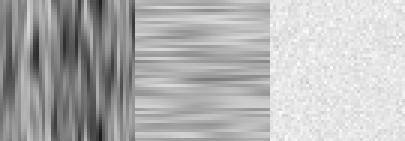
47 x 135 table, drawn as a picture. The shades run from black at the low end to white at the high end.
The table splits into one row of 3 panels. Panel 1,1: middling, streaked downward, strong in contrast. Panel 1,2: high, streaked across. Panel 1,3: very high, fine-grained, faint in contrast.
